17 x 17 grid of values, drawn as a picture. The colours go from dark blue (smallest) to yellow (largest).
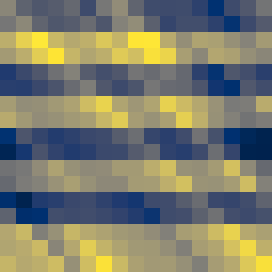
Stripes running across repeat 4 times from top to bottom. The bottom right is the ninth with the highest average. Overall the values sit about 50% of the way up the scale.
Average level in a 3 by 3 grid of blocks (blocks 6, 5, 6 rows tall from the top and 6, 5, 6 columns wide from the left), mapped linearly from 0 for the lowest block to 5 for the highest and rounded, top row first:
3 4 0 / 2 4 2 / 3 3 5
